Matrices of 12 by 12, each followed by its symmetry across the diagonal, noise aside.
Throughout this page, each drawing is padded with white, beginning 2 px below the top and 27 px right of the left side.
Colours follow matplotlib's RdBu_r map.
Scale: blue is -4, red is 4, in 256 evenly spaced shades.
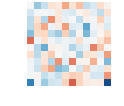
neither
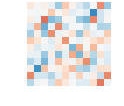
symmetric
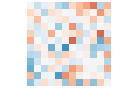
antisymmetric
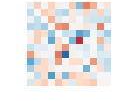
antisymmetric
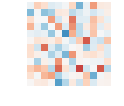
neither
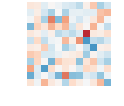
neither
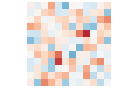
symmetric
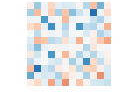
symmetric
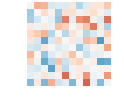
antisymmetric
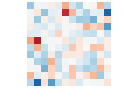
symmetric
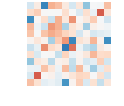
symmetric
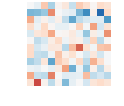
neither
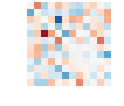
antisymmetric
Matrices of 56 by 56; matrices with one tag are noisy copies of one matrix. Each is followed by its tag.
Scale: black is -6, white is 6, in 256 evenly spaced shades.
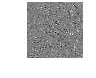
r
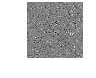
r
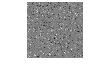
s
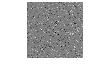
r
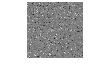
s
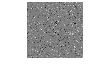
r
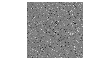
r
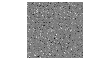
s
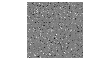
s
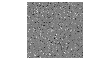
s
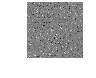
s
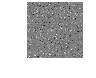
s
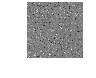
s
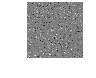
s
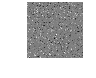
s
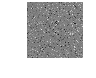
r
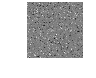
s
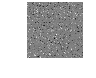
s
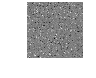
s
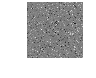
r
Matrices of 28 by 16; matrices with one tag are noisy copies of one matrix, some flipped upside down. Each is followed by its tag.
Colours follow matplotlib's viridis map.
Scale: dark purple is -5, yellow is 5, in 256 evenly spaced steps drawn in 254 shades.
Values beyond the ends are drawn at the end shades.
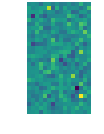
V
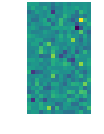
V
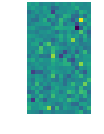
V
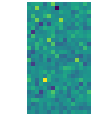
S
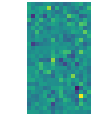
V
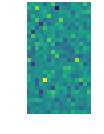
S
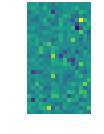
V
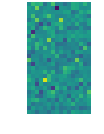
S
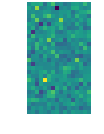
S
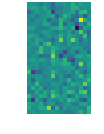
V
